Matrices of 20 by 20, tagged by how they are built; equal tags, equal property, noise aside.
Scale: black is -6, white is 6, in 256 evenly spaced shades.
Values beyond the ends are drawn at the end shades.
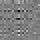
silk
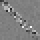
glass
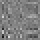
silk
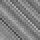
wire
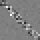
glass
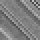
wire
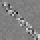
glass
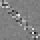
glass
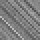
wire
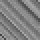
wire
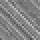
wire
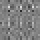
silk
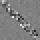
glass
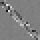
glass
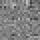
silk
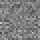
silk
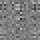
silk
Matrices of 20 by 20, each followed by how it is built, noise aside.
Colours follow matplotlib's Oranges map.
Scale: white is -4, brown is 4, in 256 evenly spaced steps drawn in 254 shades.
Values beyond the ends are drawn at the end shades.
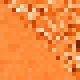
upper triangular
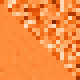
upper triangular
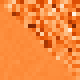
upper triangular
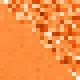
upper triangular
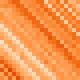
Toeplitz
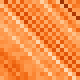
Toeplitz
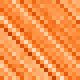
Toeplitz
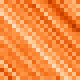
Toeplitz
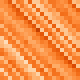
Toeplitz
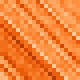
Toeplitz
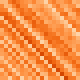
Toeplitz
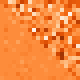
upper triangular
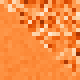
upper triangular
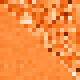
upper triangular
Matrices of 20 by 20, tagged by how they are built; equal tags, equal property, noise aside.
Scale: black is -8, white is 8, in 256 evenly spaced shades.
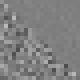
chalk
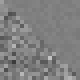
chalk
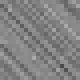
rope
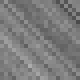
rope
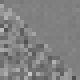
chalk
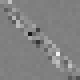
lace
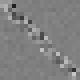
lace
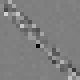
lace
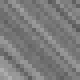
rope
